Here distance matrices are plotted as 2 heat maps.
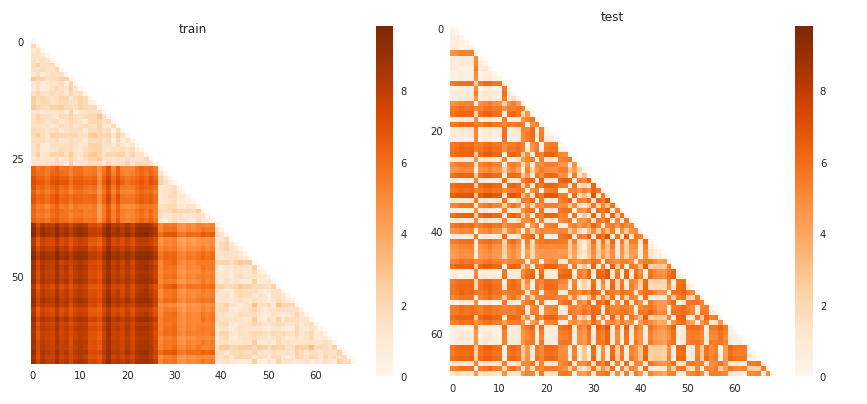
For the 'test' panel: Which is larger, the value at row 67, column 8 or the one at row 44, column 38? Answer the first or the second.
the first
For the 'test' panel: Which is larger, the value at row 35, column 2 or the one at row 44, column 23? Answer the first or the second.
the first
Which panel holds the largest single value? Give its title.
train
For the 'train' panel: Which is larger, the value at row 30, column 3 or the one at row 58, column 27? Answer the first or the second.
the first
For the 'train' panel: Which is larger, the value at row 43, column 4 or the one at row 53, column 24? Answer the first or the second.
the second
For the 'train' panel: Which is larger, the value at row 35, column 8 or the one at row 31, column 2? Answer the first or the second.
the second
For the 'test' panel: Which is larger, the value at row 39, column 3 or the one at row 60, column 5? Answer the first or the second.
the first
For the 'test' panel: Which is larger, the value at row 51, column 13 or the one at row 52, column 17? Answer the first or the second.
the first
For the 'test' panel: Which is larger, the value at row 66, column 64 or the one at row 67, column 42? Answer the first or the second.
the first
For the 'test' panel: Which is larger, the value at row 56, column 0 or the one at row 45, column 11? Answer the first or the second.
the first
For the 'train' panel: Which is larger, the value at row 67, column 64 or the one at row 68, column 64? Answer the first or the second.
the first
